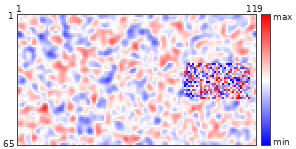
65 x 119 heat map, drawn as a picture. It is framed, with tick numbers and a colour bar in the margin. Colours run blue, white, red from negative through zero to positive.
The field is mottled with small blotches. An odd patch, rougher than its surroundings, sits in the middle right. No overall slope runs across the table. On average the colour sits 50% of the way up the scale. The halves do not mirror each other. There are no regular stripes. Values change most from cell to cell in the middle right.
